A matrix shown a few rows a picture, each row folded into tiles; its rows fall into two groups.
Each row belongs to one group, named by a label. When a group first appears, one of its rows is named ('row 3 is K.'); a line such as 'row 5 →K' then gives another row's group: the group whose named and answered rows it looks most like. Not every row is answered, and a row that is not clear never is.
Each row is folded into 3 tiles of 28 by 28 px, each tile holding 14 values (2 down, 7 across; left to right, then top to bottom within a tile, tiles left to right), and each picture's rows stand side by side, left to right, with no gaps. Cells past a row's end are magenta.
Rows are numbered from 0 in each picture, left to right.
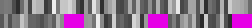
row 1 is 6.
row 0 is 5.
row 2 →5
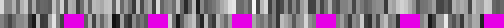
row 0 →5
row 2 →5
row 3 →6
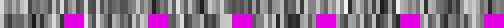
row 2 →6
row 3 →6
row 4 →5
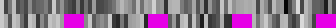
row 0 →6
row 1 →5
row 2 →5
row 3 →6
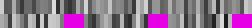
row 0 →6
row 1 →5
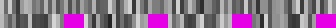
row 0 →6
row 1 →6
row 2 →6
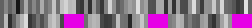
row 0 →5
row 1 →6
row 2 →6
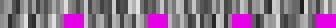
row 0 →5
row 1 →6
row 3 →5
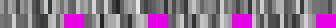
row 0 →6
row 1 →6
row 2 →6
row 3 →6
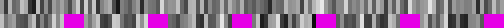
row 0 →6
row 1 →6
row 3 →5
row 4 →5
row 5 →5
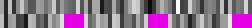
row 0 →6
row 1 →6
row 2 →6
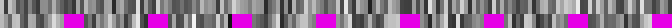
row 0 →6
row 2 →5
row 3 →5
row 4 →6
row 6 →5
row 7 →6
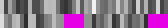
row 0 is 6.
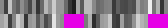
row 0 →6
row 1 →5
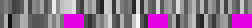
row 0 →5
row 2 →5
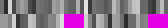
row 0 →6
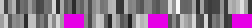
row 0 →6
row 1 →6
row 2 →5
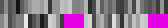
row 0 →5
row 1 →6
